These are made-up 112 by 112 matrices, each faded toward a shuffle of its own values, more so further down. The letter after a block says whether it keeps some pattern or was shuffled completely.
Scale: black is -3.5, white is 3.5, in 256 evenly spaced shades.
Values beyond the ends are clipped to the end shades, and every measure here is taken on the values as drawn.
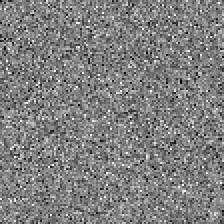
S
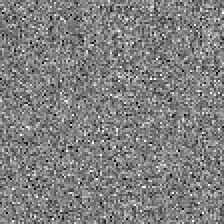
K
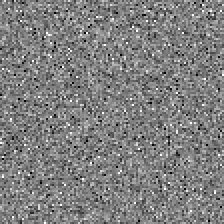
S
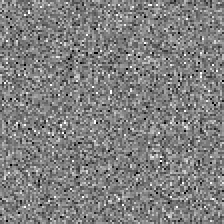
K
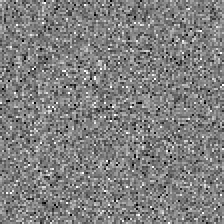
K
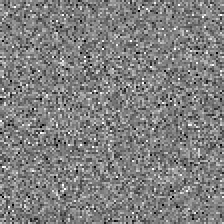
K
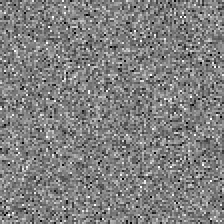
S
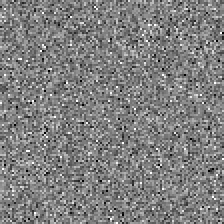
K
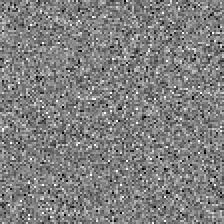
K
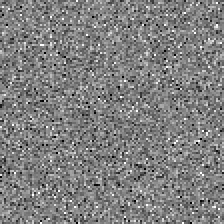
S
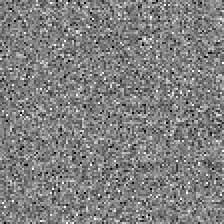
K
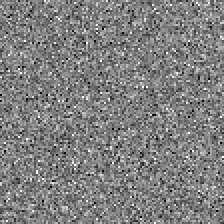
S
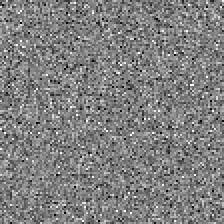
S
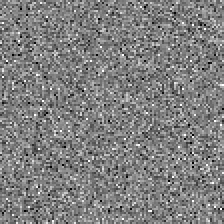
K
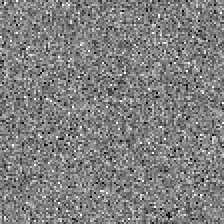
S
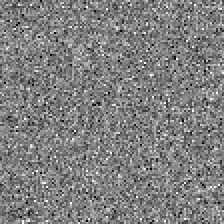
K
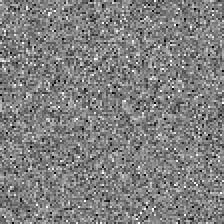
K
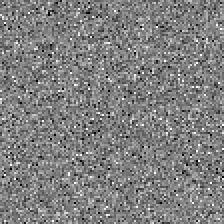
K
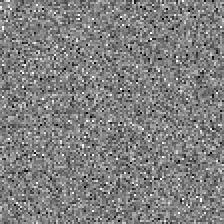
S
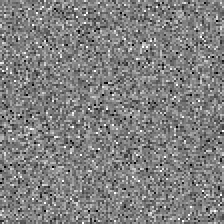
S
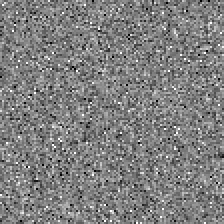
S
